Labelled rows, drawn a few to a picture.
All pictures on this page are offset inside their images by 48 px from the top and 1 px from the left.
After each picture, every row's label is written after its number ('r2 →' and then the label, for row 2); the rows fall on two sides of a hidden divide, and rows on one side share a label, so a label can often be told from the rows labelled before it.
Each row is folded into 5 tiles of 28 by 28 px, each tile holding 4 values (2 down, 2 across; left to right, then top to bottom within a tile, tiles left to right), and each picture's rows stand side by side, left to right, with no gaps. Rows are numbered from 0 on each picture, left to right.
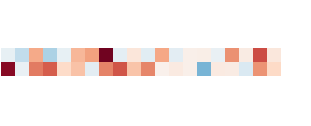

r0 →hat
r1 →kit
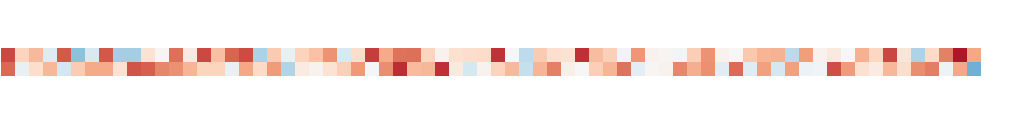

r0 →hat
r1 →hat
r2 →kit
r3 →kit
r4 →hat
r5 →hat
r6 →kit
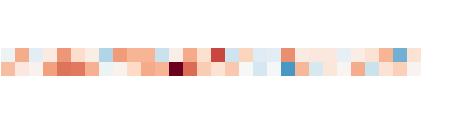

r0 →kit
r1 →hat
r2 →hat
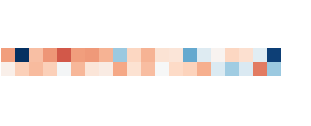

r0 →hat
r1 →hat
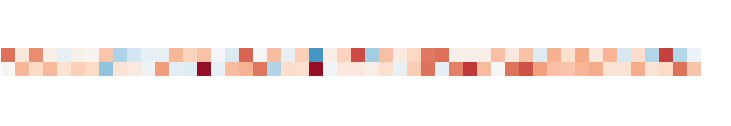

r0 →hat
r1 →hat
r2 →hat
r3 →hat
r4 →hat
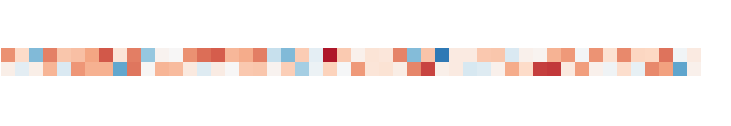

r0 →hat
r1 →kit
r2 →kit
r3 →hat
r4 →hat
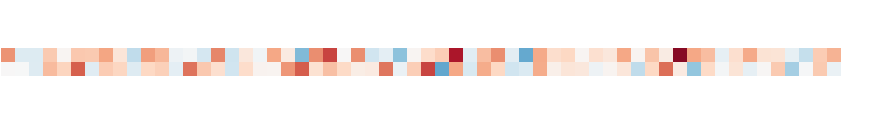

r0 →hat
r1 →hat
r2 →hat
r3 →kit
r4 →kit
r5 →kit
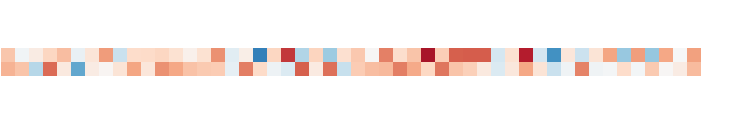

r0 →hat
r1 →hat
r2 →hat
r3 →hat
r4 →hat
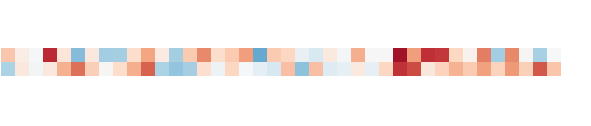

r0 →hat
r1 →hat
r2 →kit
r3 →hat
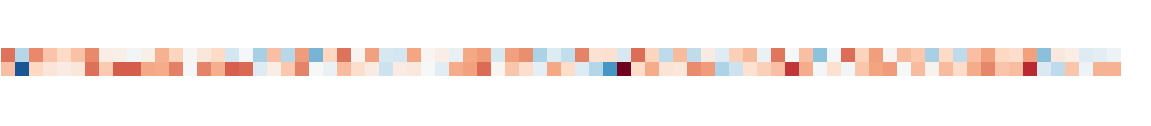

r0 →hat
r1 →hat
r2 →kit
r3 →hat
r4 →kit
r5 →hat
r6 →hat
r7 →hat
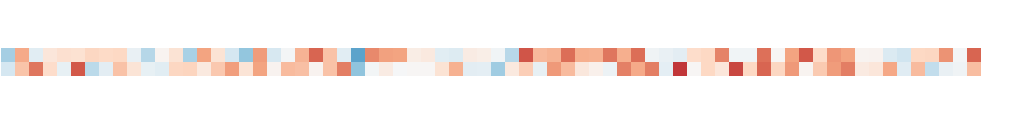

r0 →kit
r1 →kit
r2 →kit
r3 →hat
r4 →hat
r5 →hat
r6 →hat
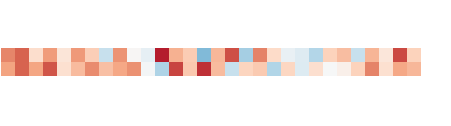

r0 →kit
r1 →kit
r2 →kit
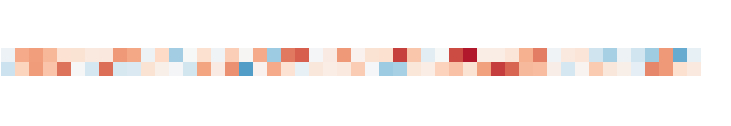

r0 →kit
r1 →kit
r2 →kit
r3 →kit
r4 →hat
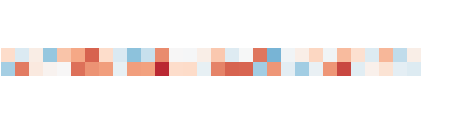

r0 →hat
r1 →kit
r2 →hat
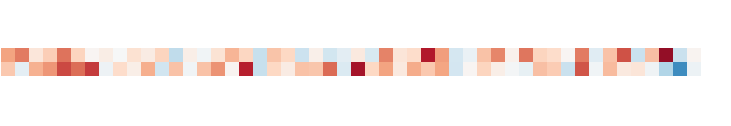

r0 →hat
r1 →hat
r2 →hat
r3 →hat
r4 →hat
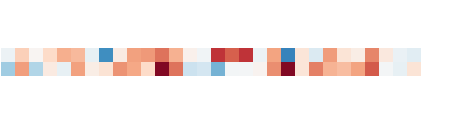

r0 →kit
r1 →hat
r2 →kit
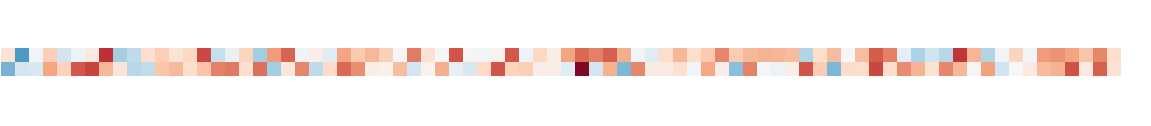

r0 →hat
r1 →hat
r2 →hat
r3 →kit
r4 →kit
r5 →kit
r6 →kit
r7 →kit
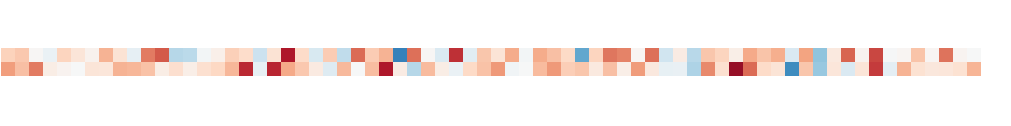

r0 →hat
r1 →hat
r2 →hat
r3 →kit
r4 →kit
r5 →hat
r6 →hat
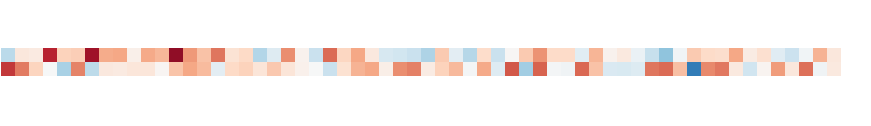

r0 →kit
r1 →hat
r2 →hat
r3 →kit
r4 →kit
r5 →kit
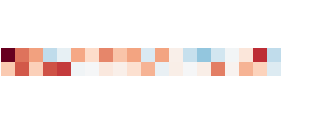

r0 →hat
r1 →kit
